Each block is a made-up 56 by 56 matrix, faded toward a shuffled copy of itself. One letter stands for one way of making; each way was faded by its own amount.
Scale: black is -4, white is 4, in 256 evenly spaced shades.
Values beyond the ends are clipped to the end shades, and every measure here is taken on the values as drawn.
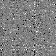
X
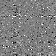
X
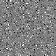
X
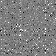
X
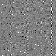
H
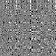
H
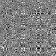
H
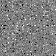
X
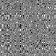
H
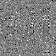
X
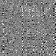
H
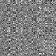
H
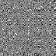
H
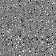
X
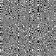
H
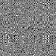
H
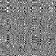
H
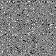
X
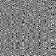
H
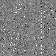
X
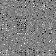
X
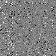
X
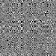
H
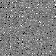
X
